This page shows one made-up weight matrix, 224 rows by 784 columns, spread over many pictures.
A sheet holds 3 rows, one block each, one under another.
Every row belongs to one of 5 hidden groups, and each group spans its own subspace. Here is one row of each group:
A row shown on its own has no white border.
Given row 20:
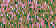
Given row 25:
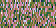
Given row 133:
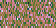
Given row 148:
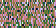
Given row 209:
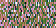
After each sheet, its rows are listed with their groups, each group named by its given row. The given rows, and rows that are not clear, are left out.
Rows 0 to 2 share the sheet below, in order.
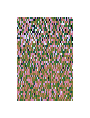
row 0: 25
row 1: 25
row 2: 209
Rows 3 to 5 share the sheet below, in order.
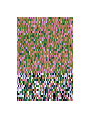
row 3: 25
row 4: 20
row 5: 148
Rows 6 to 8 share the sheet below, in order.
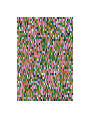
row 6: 133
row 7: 148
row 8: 148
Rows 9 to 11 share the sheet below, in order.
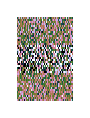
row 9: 25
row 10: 25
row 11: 209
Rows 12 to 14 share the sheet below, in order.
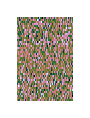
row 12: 148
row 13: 20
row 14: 25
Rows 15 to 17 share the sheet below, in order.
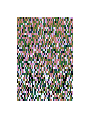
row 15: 209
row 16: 148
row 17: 133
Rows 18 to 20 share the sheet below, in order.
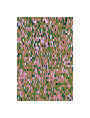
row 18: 133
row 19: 148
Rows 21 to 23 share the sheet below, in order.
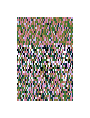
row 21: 148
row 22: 133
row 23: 133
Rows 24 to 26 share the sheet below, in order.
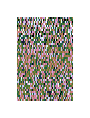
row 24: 25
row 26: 209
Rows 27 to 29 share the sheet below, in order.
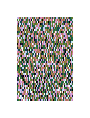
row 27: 209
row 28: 133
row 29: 133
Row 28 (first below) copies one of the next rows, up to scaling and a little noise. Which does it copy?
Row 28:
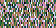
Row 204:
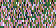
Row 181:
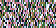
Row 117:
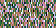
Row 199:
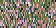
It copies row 117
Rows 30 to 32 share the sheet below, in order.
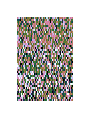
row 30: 20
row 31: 209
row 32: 20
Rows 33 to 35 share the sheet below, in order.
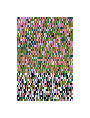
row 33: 20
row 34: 20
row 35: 20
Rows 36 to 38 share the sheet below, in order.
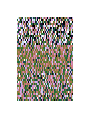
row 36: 209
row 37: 20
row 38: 148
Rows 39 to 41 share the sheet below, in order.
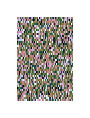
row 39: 148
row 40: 209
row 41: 148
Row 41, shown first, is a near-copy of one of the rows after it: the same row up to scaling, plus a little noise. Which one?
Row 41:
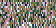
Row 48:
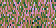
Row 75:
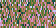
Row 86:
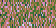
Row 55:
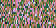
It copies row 86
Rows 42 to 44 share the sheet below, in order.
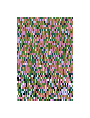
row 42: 133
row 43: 133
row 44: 148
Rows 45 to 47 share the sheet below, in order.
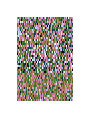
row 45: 148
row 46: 25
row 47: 20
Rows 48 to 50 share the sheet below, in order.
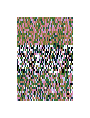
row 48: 148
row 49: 148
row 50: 20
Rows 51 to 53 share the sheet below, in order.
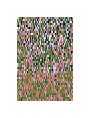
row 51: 209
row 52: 148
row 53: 20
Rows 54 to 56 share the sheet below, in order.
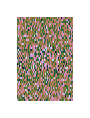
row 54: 133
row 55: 148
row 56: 148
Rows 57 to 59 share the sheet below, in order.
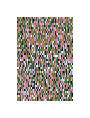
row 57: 209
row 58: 20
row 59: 25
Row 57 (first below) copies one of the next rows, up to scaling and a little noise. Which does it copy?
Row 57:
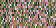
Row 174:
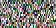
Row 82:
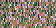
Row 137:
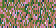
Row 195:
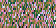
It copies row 82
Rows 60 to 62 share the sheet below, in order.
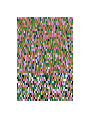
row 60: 20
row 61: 20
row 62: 133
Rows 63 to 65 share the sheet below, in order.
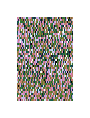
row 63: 133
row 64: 209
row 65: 25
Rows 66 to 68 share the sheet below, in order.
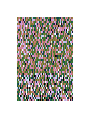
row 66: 209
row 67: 20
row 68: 20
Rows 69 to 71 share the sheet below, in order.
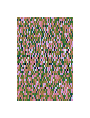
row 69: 20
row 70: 133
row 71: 209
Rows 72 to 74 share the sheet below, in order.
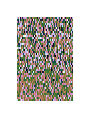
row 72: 133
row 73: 20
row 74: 209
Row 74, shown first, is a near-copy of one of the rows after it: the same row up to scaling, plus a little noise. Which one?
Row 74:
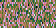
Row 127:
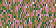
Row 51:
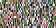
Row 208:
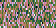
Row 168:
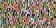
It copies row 208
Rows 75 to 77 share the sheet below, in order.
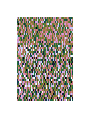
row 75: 148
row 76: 20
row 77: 20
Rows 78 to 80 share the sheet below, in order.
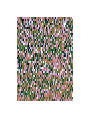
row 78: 133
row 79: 148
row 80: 25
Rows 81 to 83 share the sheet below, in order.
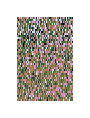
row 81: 25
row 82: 209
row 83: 20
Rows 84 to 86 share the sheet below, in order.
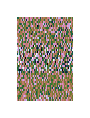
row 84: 209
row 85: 148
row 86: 148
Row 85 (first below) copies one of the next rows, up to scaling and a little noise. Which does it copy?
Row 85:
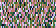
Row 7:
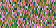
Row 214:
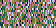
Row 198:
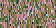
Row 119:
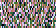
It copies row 119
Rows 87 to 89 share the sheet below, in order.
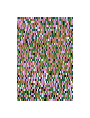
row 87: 20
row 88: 25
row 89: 25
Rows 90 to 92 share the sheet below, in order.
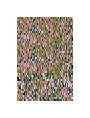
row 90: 25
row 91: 25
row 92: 148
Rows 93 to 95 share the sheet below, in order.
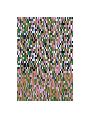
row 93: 25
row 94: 25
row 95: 148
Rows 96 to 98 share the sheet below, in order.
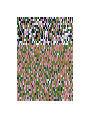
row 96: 148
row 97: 148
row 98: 148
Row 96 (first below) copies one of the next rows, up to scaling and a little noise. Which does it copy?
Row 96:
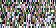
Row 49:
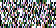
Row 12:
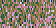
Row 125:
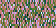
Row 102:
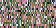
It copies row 12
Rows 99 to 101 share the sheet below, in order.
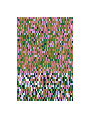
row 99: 25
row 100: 148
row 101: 20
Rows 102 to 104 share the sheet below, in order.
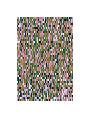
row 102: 148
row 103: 209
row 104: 148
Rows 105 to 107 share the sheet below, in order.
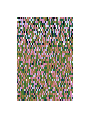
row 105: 20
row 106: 25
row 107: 25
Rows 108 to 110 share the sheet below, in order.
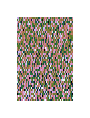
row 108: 209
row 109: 133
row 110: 25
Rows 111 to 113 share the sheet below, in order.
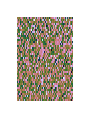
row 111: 25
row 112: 209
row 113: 209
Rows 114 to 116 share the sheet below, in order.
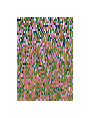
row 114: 20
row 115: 133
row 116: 148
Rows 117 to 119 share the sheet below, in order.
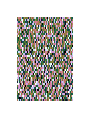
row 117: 133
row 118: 133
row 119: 148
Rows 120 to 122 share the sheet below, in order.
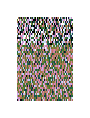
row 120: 25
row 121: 133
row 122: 209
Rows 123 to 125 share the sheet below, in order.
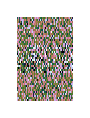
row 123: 133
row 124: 25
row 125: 148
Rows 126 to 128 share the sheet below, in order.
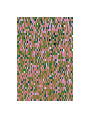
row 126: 148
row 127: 209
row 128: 209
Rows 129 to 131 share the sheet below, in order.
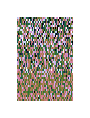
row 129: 209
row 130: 20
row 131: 133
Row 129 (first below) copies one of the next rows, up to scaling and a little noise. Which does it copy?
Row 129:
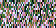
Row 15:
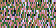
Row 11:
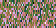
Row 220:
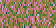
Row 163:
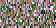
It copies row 11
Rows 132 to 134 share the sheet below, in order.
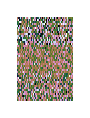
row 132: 148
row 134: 148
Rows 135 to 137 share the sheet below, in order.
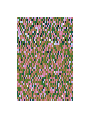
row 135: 148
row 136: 148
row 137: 209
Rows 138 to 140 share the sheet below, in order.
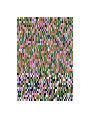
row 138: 20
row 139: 209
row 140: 209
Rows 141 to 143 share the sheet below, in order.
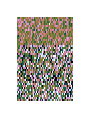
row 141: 20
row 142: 209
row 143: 148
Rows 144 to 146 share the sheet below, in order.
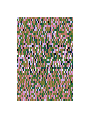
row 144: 209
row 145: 133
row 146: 25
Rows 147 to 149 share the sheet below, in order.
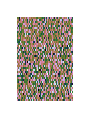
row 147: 148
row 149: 20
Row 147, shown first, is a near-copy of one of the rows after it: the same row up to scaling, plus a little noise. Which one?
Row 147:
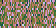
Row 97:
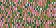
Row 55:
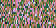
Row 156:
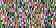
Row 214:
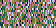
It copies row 214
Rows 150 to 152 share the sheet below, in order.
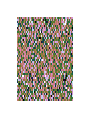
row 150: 133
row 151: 25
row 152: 133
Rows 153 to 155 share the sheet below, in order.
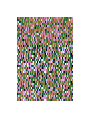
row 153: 148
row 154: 25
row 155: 25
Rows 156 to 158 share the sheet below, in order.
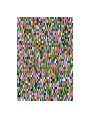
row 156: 148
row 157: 209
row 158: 209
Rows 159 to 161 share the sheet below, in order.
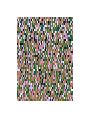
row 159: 209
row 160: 148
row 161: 209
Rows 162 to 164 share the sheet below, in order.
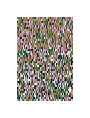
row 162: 133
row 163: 209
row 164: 148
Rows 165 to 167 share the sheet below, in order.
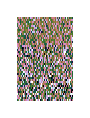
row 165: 25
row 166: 133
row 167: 209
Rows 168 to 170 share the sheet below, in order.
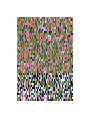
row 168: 209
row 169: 25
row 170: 25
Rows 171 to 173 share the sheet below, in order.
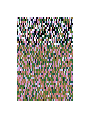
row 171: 148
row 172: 133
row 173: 20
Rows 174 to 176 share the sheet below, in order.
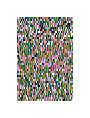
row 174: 209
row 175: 148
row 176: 20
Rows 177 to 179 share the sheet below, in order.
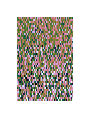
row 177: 25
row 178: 148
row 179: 20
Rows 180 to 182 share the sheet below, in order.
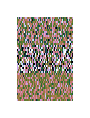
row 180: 20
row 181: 133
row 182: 209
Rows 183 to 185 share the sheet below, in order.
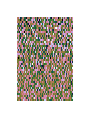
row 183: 20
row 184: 25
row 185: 25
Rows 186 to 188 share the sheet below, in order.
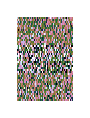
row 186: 25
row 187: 148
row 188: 20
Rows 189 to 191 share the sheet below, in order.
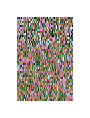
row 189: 20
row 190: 133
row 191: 209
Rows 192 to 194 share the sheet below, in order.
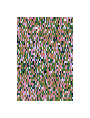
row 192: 148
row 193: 25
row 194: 25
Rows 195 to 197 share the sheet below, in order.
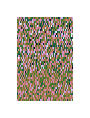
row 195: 209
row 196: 25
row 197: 209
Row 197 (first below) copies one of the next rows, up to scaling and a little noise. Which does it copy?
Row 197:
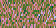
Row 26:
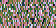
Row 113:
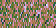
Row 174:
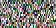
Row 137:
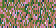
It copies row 174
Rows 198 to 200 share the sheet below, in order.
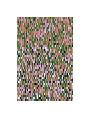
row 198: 148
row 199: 133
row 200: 148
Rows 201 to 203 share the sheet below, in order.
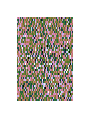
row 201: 133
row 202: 133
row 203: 209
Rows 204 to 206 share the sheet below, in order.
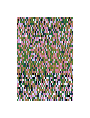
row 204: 133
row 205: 25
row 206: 20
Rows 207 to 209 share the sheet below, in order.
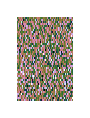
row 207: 209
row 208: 209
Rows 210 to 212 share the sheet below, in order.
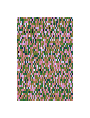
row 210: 133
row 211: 148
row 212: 133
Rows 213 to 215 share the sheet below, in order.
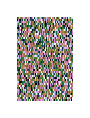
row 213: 148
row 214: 148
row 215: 20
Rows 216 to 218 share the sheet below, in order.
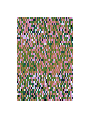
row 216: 25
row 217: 25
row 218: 25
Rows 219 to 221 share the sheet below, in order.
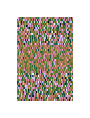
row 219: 209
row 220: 209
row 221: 20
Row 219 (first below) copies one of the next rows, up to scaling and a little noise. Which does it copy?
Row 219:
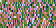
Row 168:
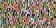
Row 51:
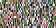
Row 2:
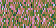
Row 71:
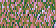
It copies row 51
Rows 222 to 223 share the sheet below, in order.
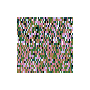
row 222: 148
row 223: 25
